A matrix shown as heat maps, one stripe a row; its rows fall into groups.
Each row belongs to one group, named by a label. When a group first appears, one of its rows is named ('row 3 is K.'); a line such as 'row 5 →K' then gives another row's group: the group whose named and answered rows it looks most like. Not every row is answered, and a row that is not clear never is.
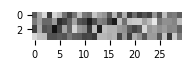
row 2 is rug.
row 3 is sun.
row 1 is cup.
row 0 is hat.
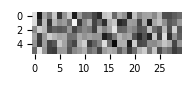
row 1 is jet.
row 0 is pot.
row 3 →hat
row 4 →pot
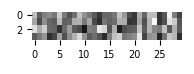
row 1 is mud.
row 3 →mud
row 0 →mud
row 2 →sun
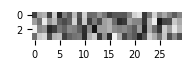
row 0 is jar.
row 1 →jar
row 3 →hat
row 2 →sun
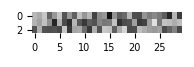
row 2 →rug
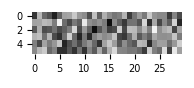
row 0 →rug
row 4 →jet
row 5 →sun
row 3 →sun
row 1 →hat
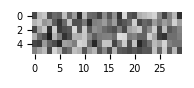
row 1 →sun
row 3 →mud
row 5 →hat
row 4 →pot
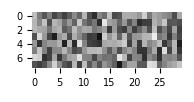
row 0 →cup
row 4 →pot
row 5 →hat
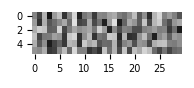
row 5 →rug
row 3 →jet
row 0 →jet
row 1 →jet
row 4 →jet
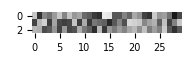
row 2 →cup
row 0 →pot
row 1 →jar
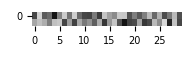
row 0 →rug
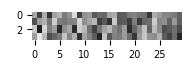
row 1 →hat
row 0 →jet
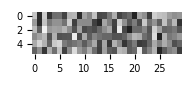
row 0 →jet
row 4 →hat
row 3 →jar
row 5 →mud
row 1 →pot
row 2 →pot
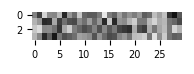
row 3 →cup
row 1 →cup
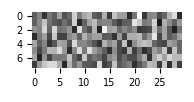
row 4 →rug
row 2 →pot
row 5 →hat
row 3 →jar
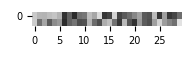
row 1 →jet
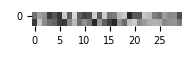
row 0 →rug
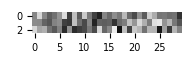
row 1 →cup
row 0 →rug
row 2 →sun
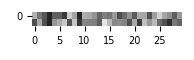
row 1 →rug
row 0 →jet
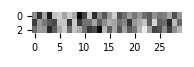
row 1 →rug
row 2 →rug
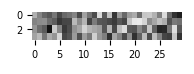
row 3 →hat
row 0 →cup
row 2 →mud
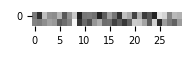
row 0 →jet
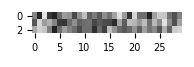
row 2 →sun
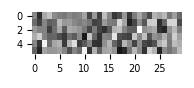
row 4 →jet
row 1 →mud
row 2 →mud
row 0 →pot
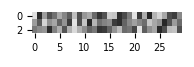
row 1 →jar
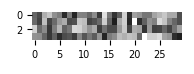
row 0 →pot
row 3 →cup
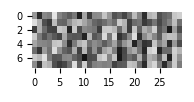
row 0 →jar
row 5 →jar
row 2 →rug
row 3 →sun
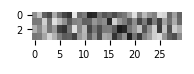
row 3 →pot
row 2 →jar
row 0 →cup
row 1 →hat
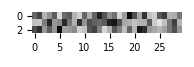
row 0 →mud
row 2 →pot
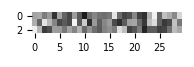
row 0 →sun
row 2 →mud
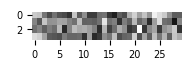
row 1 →pot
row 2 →mud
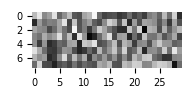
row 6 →rug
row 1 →rug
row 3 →pot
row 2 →jar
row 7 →cup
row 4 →jet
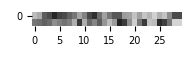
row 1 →jar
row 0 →cup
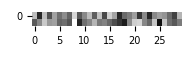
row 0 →jet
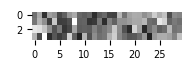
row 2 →sun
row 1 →cup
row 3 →jet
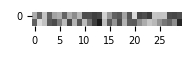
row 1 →rug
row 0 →pot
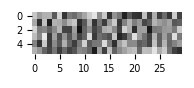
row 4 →pot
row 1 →jet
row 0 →hat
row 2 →jet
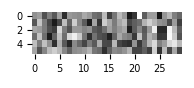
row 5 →hat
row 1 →rug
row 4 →sun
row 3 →mud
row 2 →mud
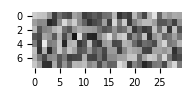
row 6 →cup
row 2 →hat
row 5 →jet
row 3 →pot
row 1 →rug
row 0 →sun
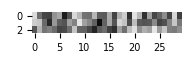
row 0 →mud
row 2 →cup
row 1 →mud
